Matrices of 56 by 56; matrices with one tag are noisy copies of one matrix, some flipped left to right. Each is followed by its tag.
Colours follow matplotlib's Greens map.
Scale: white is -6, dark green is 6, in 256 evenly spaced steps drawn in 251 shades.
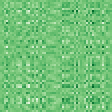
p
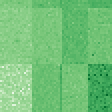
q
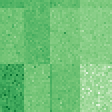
q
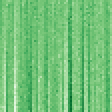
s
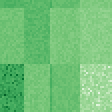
q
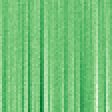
s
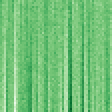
s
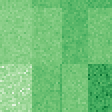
q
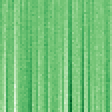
s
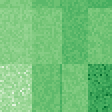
q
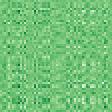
p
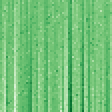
s
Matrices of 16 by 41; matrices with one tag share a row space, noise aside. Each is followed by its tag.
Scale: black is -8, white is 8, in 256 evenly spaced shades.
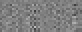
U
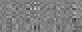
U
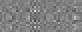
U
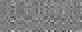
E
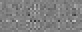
U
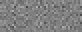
E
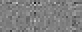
U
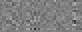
U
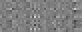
U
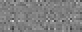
E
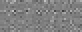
E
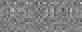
E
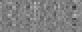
U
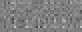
E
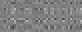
E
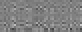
E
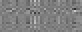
U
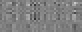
U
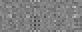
U
